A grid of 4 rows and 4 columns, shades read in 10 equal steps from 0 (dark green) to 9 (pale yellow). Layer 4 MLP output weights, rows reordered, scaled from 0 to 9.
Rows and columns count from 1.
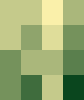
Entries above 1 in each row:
4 4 4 3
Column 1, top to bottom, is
7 7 4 4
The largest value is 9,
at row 1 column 3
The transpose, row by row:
7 7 4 4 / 7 5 6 2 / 9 8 6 7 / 6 4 3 0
